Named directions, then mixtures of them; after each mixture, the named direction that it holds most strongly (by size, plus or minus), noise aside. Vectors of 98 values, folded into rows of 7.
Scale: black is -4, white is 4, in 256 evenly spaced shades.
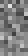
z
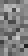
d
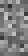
z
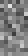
z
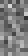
z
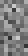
d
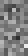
d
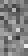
d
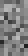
d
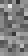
z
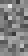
z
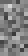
d
